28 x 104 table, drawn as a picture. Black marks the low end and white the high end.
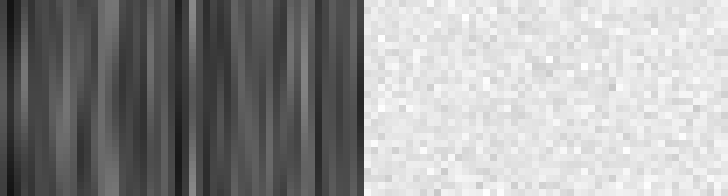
It is made of 1 by 2 panels. Panel 1,1: low, streaked downward. Panel 1,2: very high, fine-grained, faint in contrast.
